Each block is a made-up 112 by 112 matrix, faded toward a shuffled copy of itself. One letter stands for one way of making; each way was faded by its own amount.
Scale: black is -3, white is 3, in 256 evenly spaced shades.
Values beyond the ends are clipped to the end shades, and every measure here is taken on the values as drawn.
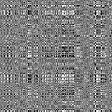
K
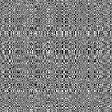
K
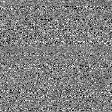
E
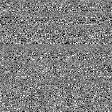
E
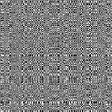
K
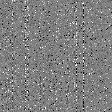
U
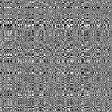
K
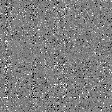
U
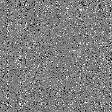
U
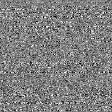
E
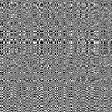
K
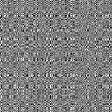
K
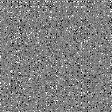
U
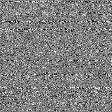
E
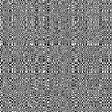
K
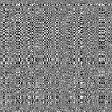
K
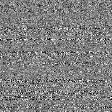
E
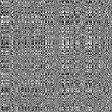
K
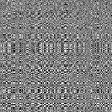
K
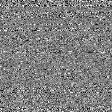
E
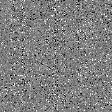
U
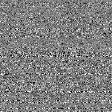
E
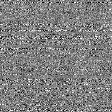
E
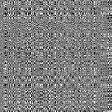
K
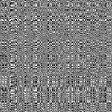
K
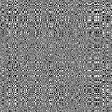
K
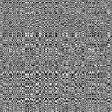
K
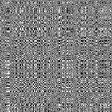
K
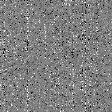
U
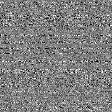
E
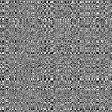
K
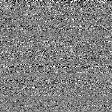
E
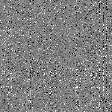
U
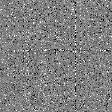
U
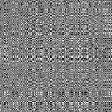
K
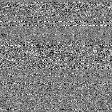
E
